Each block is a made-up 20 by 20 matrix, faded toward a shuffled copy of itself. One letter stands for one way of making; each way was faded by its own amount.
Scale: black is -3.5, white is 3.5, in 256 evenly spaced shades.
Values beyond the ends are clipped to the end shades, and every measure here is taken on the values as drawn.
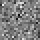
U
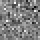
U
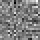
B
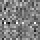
B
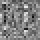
B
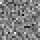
U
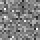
U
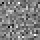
U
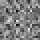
B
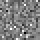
U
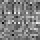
B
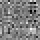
B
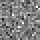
U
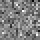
U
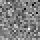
U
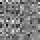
B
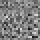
B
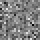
U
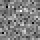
U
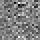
B
